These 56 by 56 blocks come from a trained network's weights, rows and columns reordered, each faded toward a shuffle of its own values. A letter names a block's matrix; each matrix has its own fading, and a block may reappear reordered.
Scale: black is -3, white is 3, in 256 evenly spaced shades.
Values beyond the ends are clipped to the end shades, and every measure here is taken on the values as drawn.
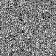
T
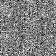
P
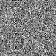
T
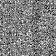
P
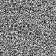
T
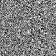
T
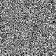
T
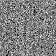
P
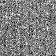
P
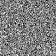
T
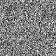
T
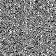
P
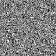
T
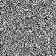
T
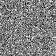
P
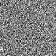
T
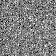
P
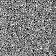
P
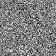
T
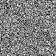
T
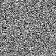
T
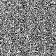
P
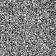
P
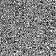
T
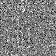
P
